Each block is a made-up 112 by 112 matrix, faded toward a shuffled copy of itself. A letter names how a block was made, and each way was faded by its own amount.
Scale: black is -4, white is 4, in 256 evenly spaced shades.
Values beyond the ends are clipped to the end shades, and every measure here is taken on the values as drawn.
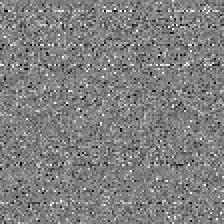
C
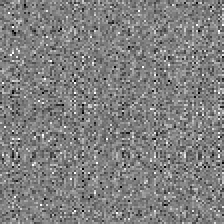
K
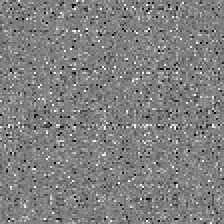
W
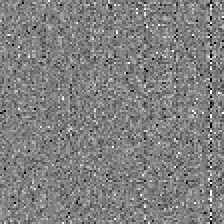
K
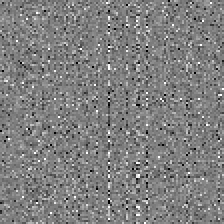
K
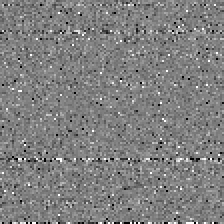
C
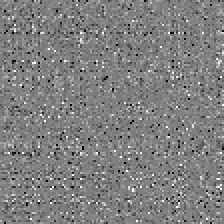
W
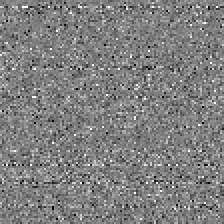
C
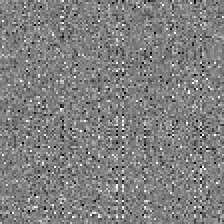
K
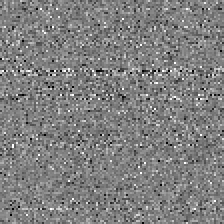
C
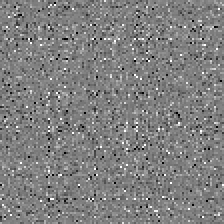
W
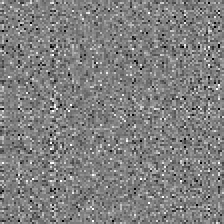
K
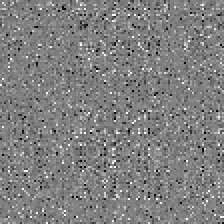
W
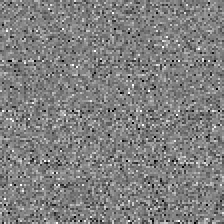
C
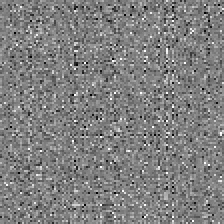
K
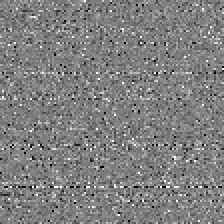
C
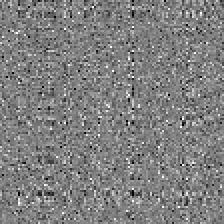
K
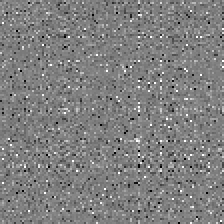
W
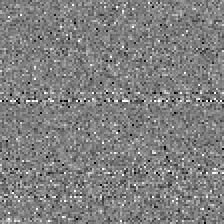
C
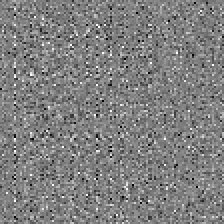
K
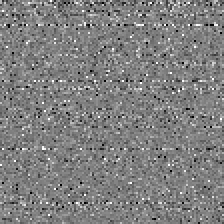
C
